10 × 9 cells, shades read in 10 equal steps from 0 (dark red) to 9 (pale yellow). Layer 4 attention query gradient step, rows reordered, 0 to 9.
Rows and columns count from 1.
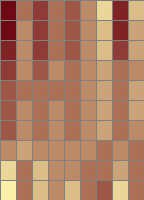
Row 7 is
3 5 4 5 4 5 6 4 5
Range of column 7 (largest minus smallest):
5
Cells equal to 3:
8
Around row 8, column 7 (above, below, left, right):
6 4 5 5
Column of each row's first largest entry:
7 7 7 7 7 7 7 2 1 1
